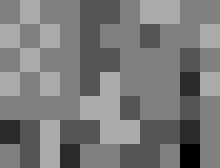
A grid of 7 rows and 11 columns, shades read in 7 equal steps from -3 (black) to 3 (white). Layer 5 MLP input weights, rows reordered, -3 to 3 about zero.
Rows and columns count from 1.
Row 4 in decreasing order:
1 1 1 1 0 0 0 0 0 -1 -2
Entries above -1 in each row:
9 9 8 9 9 4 6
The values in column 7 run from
-1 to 1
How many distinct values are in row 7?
5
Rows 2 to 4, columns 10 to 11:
0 1 / -1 0 / -2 1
